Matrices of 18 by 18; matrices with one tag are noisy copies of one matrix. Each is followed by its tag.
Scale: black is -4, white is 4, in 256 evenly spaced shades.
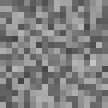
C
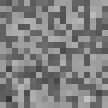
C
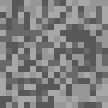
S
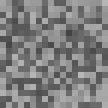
S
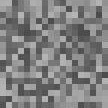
S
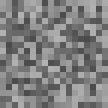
S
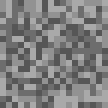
S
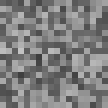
C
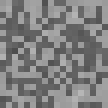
S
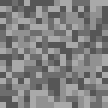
C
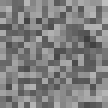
S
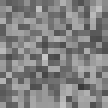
C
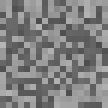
S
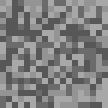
S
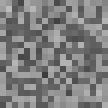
S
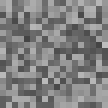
S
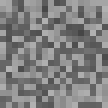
S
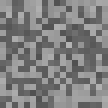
S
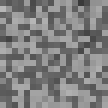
C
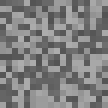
C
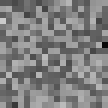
C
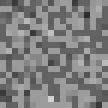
C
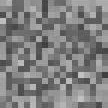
S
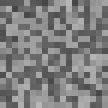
C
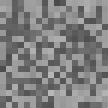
S
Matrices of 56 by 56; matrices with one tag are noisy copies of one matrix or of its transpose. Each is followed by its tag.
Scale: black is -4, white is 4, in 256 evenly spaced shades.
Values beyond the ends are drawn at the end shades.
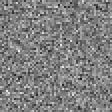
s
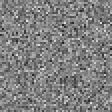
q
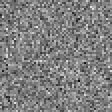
s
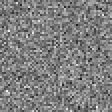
s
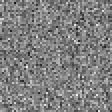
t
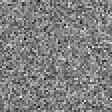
t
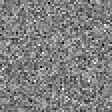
q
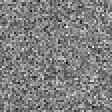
t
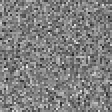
t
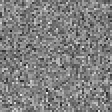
t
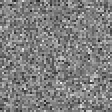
t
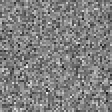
t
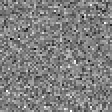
s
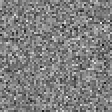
q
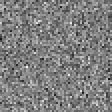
t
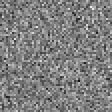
s
